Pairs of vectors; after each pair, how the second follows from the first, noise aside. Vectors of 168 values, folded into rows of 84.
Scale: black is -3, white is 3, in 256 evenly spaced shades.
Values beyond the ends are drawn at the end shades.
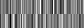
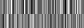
wrapped around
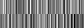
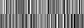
copied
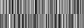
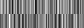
copied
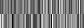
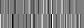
partly zeroed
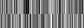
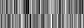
copied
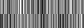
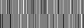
partly zeroed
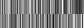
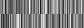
shuffled
